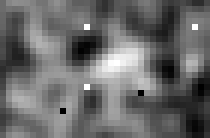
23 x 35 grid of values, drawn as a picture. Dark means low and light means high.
Ninth with the highest average: centre. Lone odd cells: 5, 3 higher and 2 lower than their neighbours. Grain: blotchy.
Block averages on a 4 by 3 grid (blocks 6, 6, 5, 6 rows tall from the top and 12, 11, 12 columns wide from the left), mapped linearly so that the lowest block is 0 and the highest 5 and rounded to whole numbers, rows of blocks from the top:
321 / 242 / 451 / 430
